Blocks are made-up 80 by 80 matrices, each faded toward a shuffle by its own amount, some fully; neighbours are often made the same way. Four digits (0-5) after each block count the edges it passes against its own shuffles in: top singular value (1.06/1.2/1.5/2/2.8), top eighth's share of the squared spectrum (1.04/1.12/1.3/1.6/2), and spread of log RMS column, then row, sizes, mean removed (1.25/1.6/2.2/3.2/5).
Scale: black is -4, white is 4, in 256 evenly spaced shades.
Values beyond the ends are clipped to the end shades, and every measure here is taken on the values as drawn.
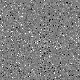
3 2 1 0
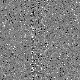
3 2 2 0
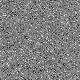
0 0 0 0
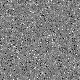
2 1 0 0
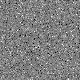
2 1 0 0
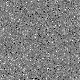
2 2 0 0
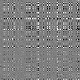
5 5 4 4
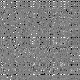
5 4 2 2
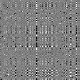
5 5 3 3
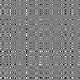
5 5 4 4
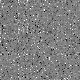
3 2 1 0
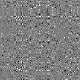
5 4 2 2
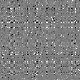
5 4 3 3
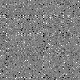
4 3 2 2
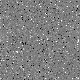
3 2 1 0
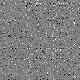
4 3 1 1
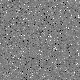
0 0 0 0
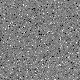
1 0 0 0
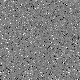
0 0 0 0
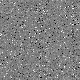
1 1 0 0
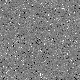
0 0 0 0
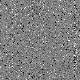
2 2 2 0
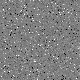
0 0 0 0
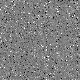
1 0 1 0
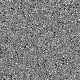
1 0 0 0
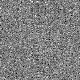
3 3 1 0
